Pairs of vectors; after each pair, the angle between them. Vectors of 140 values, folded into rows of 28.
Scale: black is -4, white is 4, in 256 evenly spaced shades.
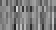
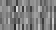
nearly parallel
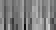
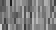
partly aligned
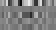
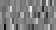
orthogonal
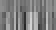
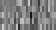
partly opposed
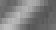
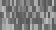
orthogonal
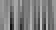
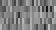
orthogonal
